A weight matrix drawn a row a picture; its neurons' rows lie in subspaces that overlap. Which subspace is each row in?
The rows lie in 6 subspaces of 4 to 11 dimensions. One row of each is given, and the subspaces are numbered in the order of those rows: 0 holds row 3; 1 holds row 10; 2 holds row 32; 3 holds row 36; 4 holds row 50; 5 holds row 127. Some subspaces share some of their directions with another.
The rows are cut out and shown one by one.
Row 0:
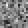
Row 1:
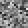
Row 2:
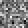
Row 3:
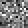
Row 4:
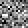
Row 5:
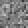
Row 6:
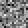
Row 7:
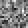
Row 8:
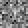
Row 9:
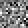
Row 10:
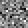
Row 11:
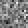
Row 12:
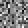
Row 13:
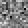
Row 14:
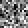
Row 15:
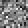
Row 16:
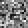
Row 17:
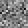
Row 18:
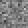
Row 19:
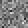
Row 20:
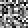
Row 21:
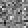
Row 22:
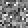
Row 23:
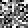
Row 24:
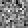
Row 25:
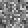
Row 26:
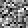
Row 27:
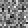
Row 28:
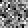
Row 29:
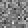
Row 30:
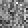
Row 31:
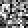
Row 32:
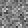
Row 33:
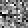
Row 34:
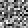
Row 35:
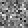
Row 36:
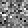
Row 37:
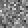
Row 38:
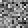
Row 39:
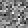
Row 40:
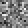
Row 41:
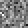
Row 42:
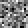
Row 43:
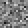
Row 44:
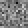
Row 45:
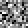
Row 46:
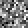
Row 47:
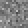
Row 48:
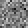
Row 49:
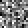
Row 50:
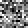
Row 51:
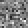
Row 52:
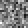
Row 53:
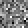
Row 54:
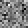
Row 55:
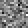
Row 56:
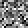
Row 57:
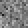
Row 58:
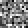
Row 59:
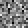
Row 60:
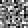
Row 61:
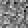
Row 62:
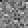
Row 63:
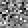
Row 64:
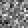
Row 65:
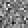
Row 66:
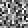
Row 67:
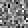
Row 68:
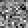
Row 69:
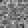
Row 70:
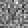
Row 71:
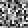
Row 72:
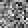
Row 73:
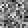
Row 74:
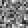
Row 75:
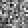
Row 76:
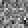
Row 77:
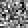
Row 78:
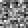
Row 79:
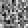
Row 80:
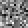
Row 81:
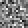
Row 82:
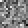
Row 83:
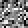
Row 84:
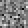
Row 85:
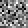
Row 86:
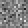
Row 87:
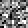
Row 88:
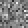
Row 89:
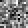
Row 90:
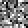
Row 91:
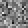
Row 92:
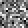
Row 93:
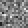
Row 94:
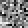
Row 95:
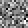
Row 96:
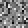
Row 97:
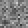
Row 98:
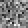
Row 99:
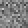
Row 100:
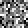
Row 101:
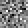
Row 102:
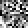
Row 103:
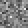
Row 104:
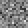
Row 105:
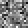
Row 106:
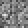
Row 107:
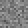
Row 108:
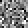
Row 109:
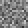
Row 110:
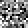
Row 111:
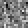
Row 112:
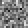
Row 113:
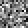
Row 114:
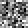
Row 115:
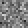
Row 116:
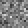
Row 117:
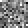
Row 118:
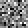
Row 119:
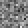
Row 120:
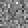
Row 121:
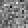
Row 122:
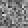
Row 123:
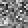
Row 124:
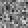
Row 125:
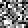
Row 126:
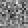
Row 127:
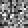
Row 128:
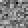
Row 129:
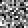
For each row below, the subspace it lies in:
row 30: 2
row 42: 4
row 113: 5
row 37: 2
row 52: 2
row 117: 2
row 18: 3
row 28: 5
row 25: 2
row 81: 4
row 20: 4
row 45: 4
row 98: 5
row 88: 5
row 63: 1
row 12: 1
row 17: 2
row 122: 1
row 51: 5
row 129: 2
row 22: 4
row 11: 5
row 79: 5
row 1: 5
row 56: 0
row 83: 0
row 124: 5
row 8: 4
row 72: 2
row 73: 5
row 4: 5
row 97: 2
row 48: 4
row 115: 0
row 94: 2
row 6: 4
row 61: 2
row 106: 5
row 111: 5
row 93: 2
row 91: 1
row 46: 3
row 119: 4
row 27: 5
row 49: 4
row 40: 0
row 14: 5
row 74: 0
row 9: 2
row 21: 5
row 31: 5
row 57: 4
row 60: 2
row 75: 2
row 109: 2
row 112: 0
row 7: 4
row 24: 0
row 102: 2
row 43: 4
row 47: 4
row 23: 4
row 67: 3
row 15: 0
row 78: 3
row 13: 5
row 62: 2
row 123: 4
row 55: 2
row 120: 3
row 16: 5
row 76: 0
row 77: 3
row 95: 2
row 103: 5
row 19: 2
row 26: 4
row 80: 2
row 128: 1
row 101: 1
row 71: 1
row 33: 4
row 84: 2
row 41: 4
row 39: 2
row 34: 2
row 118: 2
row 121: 2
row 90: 5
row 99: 4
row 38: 4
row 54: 4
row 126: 0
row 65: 4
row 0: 5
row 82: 4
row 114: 4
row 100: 1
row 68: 0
